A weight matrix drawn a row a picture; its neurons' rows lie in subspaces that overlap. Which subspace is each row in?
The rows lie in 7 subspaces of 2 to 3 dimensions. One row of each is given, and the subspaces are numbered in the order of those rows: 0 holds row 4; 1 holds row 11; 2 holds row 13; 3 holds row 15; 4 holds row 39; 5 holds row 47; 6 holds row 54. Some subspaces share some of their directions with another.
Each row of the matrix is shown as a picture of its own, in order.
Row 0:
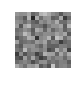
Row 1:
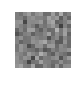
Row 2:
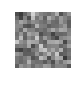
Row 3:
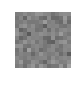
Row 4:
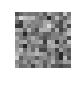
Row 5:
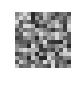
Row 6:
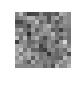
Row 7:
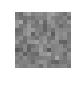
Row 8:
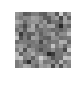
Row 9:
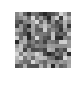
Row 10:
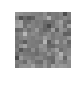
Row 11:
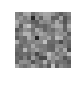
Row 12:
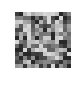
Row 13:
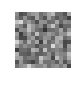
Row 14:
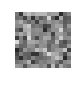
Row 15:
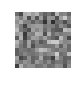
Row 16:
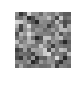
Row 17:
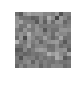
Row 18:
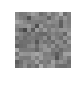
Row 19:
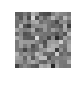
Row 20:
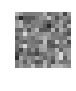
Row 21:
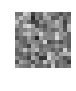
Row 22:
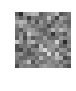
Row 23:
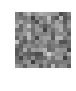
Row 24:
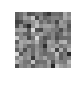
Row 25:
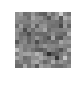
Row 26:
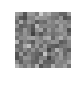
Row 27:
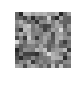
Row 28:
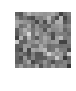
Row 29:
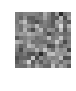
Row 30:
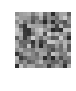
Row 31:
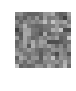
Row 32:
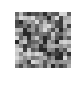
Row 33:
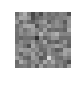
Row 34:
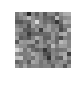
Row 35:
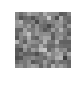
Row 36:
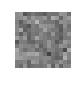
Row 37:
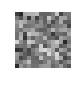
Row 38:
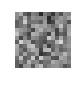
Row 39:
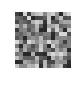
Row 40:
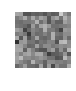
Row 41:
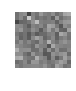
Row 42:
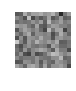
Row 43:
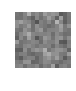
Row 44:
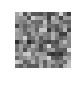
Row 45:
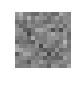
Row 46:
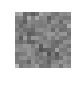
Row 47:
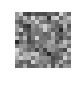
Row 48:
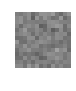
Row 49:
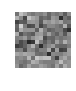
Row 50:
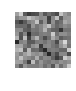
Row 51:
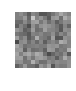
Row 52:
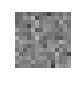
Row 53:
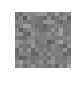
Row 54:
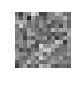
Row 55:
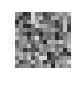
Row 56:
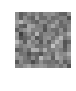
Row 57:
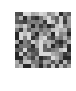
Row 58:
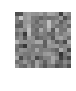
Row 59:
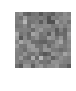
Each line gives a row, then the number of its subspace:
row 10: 0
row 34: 4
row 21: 1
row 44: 4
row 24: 6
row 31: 3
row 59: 2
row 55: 1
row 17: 3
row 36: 5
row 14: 5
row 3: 5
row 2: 1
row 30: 3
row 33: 1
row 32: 0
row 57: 2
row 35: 0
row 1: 2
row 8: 2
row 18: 6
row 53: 5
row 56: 2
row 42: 4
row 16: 4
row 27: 5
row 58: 0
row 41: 4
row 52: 6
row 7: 2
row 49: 4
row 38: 2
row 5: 1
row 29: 2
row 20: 0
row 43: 4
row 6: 6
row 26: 1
